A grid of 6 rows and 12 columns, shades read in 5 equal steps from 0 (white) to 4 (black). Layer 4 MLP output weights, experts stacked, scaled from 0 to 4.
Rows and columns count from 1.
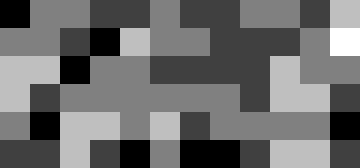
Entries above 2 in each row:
6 5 5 3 3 8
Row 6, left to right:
3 3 1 3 4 2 4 4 3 1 1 3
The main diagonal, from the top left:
4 2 4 2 2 2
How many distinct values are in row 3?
4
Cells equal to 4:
8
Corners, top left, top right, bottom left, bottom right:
4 1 3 3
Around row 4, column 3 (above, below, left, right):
4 1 3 2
